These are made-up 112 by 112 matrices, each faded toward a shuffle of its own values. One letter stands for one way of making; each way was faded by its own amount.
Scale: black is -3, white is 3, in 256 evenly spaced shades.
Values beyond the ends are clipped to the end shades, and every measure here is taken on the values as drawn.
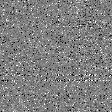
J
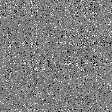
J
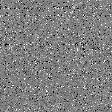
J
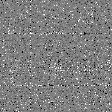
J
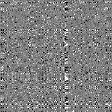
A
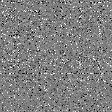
J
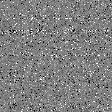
J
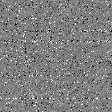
J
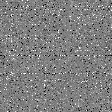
J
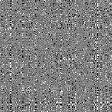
A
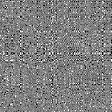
A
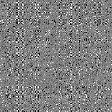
A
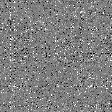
J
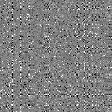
A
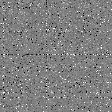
J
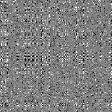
A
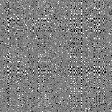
A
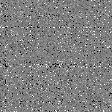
J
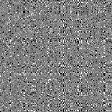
A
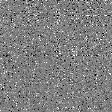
J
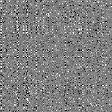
A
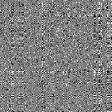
A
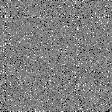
J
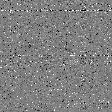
J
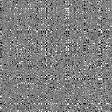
A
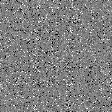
J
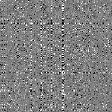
A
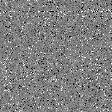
J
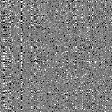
A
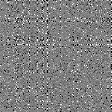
A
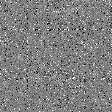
J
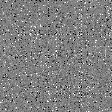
J
